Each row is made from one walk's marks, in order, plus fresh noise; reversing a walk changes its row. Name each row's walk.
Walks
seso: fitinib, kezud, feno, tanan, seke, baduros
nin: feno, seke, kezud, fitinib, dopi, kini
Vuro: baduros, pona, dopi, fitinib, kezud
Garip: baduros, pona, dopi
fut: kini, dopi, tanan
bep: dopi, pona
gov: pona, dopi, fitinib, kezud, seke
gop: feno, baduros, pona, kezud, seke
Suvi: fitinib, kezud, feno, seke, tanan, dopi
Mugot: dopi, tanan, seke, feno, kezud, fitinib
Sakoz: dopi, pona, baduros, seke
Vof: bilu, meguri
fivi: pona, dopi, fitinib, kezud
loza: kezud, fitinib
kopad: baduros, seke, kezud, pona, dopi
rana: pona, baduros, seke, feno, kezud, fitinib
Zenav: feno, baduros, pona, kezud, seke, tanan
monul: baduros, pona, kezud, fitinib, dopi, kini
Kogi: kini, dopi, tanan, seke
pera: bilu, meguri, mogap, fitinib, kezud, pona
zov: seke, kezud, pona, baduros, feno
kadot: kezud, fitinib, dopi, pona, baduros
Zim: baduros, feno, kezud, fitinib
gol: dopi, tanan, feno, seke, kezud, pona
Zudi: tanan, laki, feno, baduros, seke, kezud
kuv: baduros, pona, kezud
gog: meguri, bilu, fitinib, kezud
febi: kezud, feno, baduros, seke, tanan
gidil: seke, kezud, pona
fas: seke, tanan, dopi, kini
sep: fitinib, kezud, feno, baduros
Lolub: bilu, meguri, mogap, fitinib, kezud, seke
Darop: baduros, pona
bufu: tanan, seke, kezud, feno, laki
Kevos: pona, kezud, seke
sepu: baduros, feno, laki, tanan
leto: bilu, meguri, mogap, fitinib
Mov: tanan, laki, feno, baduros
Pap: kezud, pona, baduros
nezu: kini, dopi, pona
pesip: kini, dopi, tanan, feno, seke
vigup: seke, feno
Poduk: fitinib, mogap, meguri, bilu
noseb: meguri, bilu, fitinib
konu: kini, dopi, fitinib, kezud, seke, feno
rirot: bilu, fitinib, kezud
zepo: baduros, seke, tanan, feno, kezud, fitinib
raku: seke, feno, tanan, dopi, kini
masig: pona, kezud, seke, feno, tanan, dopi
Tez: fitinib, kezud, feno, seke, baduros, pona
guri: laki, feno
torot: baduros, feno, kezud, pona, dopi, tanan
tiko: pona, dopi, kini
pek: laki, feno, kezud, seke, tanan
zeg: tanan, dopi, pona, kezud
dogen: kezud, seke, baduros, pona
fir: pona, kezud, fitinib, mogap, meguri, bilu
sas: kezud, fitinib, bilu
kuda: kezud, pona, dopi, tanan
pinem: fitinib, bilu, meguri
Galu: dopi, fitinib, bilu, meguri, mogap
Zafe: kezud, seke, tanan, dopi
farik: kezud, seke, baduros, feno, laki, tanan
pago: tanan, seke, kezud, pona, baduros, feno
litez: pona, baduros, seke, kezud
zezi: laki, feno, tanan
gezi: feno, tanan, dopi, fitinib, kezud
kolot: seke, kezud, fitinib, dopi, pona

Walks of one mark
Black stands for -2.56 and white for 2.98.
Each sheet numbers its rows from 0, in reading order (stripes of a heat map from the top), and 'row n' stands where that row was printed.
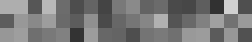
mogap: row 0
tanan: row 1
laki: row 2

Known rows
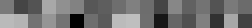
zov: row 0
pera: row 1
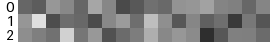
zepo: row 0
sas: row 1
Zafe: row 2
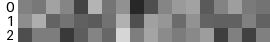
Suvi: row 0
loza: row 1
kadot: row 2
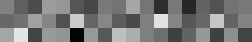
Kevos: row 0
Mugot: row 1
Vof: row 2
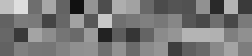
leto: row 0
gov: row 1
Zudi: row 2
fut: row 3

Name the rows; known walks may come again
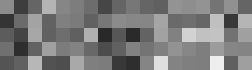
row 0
farik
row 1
zeg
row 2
Mov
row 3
febi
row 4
gezi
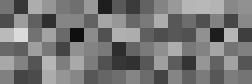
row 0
Zudi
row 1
bep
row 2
leto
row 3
seso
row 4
vigup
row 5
zov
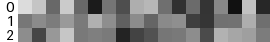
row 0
Lolub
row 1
Kogi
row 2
bufu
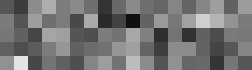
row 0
pago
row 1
zezi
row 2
Kevos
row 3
litez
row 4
sas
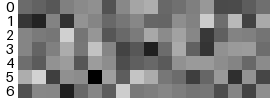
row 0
kopad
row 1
torot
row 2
Zafe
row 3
raku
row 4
zepo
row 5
Vof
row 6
fivi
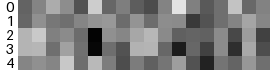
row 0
Mugot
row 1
fut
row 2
gog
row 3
pera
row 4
fas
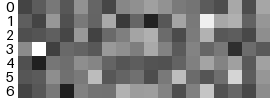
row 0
kuda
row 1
sepu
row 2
kuv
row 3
rirot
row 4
Zenav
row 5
gol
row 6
monul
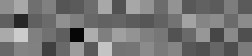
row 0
loza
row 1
gop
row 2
noseb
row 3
gov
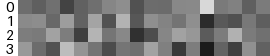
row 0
Zim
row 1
kolot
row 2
Suvi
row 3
gidil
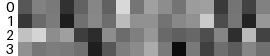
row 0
kadot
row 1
Vuro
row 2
Poduk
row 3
fir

